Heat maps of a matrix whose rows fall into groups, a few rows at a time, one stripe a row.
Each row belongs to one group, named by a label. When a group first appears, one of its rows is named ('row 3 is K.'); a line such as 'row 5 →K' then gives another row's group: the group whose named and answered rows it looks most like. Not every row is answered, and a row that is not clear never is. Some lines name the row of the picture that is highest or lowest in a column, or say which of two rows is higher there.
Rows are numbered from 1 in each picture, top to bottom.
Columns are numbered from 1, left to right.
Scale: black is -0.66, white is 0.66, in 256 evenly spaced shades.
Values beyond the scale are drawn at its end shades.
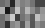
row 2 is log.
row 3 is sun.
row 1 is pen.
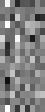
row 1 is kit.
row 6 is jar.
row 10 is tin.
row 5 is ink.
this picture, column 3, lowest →3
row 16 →kit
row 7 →log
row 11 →sun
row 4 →kit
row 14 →sun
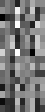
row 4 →jar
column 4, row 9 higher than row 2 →No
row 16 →ink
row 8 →jar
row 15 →ink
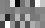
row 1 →sun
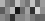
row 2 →sun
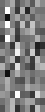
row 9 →sun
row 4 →kit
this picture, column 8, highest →14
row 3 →log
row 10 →jar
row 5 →tin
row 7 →pen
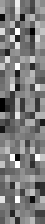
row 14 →pen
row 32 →tin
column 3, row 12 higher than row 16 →Yes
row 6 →sun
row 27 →pen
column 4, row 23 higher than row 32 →No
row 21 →kit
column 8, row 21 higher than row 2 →No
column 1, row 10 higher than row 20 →Yes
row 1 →jar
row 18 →ink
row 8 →log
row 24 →jar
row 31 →pen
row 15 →ink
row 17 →jar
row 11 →tin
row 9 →kit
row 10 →jar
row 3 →ink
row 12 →tin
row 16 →ink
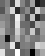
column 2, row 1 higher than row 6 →Yes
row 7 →sun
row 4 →jar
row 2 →sun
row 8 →jar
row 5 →pen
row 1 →pen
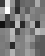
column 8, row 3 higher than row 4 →Yes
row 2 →kit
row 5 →sun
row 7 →pen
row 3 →log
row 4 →ink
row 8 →tin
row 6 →tin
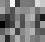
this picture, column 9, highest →1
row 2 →pen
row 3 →ink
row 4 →ink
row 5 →tin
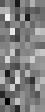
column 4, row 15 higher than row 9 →Yes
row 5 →sun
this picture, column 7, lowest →12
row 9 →kit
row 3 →kit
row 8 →sun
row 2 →kit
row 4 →log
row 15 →log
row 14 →ink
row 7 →tin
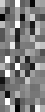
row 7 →sun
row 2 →log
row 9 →kit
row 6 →tin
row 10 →jar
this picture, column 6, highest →12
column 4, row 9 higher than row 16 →Yes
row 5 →sun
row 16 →sun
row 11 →kit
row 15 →kit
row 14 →log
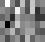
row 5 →tin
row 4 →log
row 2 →pen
